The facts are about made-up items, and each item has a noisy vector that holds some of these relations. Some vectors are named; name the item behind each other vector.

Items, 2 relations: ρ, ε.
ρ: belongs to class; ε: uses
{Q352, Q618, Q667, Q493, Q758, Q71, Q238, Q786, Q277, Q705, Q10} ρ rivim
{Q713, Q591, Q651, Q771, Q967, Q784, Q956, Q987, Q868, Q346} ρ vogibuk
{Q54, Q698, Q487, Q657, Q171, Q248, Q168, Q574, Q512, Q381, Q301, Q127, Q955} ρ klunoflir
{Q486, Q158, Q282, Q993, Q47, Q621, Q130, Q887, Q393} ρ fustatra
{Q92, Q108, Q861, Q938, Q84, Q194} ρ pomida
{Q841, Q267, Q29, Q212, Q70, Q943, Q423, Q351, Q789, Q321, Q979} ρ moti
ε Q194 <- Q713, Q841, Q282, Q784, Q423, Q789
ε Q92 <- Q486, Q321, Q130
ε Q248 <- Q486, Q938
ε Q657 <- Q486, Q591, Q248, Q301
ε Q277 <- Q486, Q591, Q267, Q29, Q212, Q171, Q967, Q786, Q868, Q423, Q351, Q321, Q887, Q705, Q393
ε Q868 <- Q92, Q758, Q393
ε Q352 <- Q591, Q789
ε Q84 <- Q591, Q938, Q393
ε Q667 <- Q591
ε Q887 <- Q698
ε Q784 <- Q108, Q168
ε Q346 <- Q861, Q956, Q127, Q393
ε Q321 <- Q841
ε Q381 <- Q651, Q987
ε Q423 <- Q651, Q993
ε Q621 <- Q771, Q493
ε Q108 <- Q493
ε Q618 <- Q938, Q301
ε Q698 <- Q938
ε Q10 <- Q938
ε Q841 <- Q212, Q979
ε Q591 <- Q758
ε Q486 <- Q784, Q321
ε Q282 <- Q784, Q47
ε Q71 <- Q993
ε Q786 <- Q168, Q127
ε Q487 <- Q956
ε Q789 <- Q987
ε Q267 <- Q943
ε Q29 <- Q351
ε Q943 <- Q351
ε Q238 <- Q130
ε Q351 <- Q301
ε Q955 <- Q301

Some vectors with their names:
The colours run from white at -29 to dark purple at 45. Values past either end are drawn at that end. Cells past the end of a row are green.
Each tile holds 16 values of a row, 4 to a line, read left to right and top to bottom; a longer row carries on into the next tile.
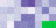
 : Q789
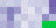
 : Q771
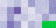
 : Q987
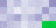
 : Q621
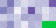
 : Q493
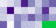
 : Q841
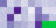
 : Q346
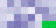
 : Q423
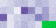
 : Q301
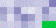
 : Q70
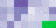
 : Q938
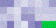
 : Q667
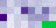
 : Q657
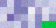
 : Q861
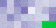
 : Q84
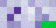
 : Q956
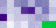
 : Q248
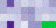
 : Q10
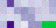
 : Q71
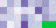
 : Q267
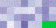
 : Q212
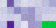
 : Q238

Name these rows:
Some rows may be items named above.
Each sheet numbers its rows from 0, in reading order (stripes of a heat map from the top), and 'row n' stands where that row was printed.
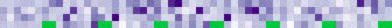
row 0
Q70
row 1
Q346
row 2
Q248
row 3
Q786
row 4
Q248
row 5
Q168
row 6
Q943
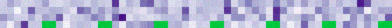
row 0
Q171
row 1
Q301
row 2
Q591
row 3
Q130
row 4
Q108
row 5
Q29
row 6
Q194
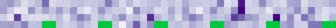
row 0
Q887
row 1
Q70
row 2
Q127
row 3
Q70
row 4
Q92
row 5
Q758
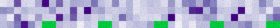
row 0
Q698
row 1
Q486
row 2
Q393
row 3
Q248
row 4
Q868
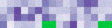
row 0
Q321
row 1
Q282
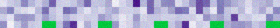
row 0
Q979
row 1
Q713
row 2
Q943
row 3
Q784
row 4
Q967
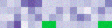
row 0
Q282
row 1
Q70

